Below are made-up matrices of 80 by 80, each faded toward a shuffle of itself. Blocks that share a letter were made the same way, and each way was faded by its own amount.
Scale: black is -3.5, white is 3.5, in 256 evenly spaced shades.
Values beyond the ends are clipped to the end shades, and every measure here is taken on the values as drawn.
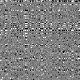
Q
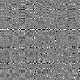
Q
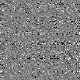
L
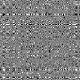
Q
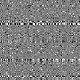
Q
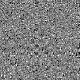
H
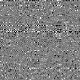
L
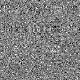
H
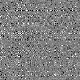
L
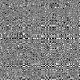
Q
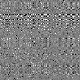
Q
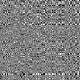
Q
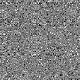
H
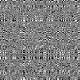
Q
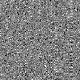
H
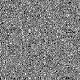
H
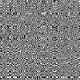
Q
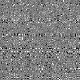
L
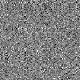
H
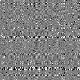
Q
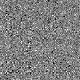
H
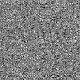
H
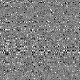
L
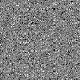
H
